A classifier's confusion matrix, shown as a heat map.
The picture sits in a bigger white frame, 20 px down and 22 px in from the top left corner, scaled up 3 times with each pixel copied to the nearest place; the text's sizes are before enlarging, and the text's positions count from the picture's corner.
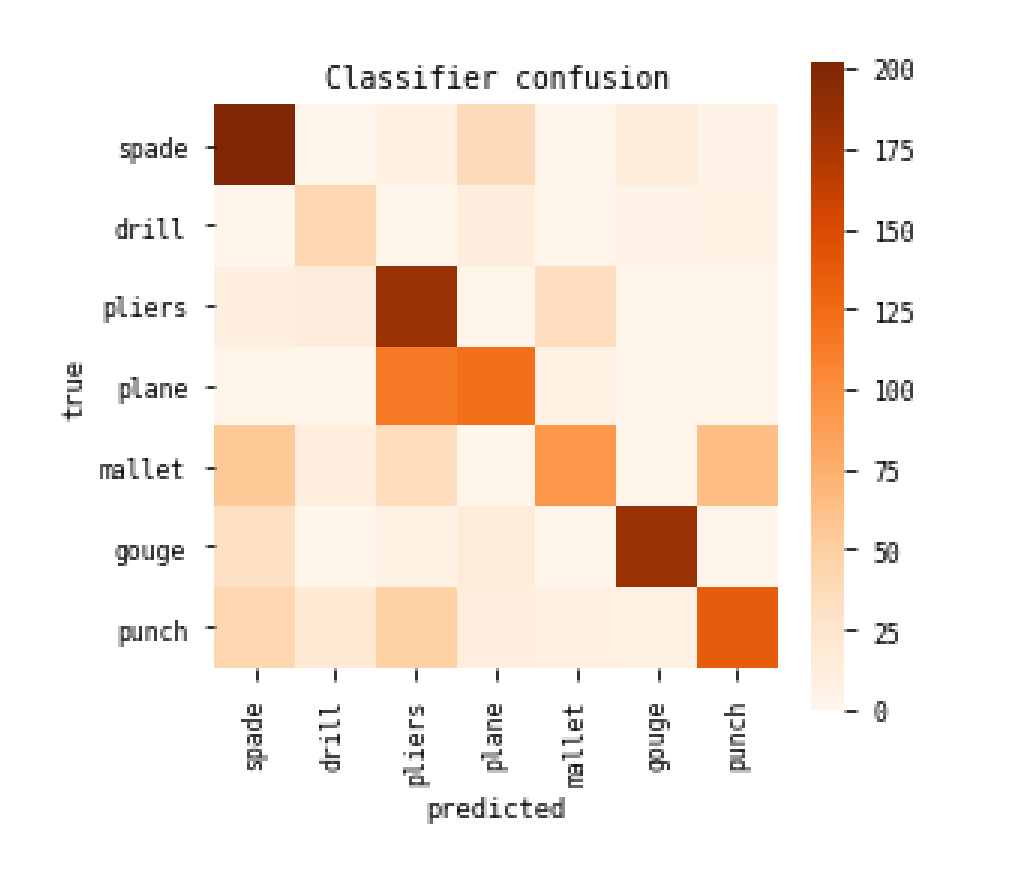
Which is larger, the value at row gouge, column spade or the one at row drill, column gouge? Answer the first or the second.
the first
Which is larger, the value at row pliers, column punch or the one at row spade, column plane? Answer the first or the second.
the second
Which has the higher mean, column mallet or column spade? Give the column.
spade
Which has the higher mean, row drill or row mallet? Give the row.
mallet
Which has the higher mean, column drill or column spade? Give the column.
spade
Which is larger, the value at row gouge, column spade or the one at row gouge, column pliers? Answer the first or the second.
the first
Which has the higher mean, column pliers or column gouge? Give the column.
pliers
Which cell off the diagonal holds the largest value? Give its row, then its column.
plane, pliers
